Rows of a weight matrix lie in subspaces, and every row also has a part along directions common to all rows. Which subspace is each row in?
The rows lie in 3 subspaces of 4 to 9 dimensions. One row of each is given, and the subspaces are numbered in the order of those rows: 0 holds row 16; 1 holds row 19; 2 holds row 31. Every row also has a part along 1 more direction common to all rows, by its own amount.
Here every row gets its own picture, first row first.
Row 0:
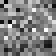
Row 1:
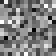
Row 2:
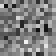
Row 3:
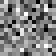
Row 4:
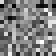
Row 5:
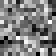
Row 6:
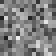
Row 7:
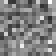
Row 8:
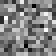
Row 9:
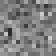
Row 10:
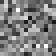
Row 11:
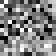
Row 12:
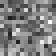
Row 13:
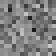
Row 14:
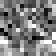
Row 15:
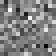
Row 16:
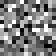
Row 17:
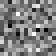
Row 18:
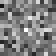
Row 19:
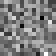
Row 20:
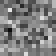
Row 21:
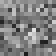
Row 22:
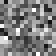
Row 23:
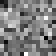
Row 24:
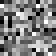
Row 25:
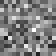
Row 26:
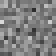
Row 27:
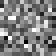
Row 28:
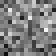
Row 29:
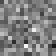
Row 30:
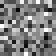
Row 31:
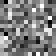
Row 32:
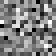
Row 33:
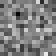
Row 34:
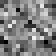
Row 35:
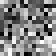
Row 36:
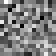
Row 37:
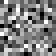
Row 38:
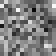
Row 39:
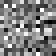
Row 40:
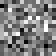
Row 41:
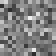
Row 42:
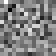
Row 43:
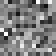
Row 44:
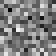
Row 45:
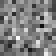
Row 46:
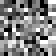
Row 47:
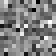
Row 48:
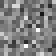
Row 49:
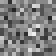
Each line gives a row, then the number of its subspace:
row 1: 2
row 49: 1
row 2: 0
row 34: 2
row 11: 2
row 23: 2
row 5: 2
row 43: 2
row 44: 2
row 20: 2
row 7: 2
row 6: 1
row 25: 0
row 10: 0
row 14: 2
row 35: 2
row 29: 0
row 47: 2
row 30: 1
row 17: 1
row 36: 1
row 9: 2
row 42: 1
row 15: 0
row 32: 2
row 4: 2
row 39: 0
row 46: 2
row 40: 0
